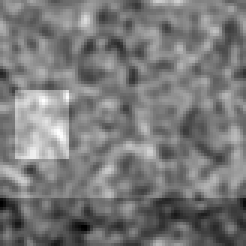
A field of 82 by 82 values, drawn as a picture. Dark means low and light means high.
Seam: horizontal, 80% of the way down, the top part higher. Ninth with the highest average: middle left. Average level on the scale: 50%. Odd patch: higher, in the middle left. Mirror symmetry: none. Grain: blotchy.
